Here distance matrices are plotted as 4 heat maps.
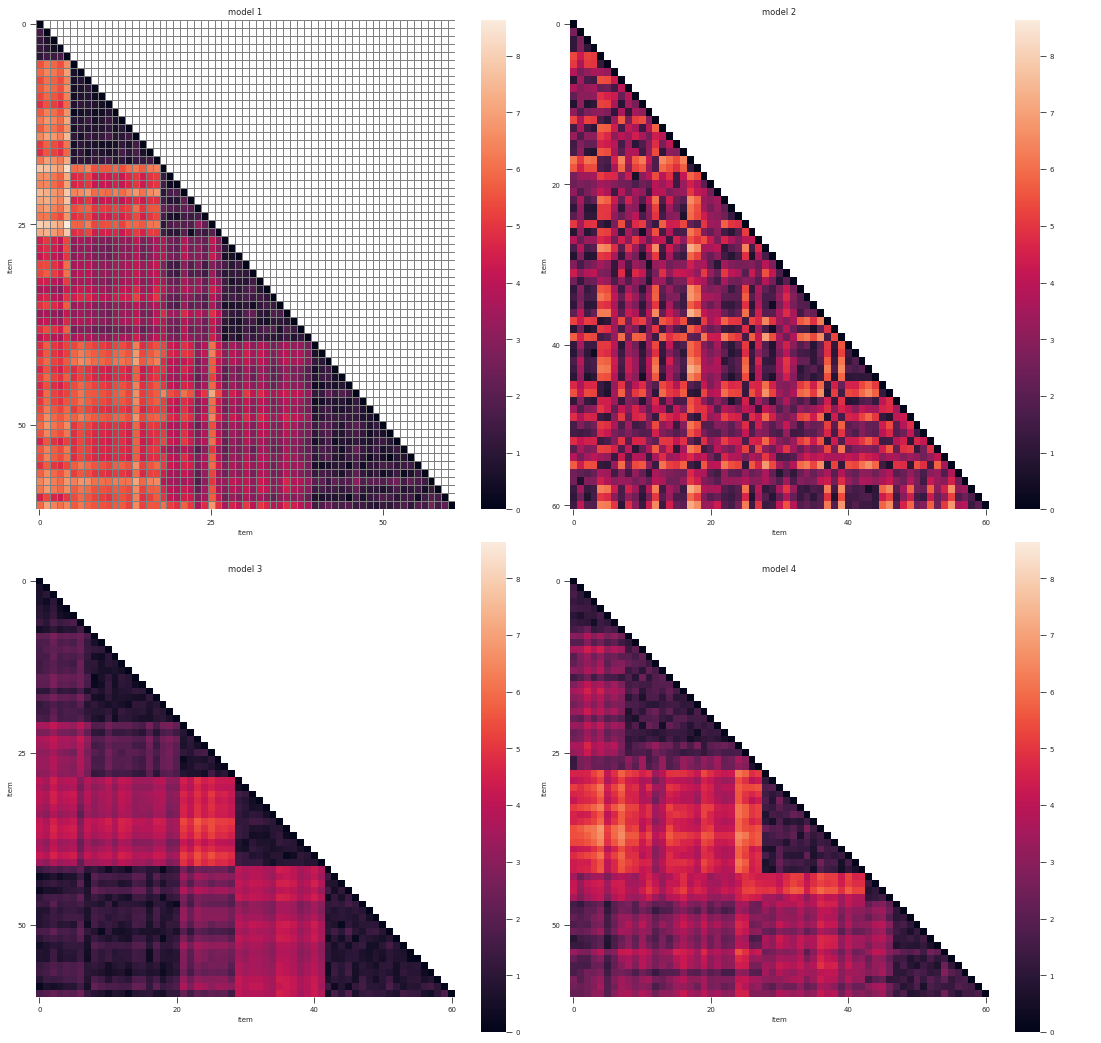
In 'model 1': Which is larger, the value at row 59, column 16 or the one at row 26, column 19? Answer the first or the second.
the first
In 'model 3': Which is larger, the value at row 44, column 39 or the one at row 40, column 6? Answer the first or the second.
the first
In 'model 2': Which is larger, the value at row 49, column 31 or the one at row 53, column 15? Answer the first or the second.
the first
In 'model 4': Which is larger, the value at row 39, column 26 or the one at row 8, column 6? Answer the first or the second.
the first
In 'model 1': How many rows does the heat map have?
61
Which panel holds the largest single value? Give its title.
model 1
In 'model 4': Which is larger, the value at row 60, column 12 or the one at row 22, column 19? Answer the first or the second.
the first
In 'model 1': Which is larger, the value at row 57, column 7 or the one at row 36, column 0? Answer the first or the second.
the first
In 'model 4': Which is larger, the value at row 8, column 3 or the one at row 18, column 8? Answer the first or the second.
the first
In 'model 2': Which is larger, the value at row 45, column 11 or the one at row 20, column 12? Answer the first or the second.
the second
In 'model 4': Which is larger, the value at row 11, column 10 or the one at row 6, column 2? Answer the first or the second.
the first
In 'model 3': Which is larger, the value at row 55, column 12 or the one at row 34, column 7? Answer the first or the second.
the second
